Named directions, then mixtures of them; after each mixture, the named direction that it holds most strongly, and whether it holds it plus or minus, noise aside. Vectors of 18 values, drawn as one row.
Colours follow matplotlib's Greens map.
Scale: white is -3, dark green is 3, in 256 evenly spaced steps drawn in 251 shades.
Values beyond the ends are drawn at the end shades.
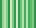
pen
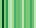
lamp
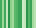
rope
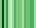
lamp, plus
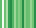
lamp, minus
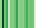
lamp, plus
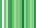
lamp, minus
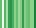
lamp, minus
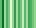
lamp, plus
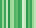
rope, plus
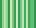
pen, plus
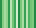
pen, plus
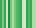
rope, plus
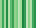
rope, minus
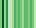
lamp, plus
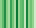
pen, minus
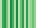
pen, minus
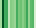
lamp, plus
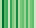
pen, minus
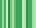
rope, plus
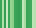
rope, plus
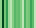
lamp, plus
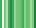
lamp, minus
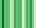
lamp, plus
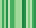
rope, minus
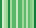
pen, plus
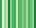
pen, plus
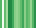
lamp, minus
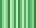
pen, plus
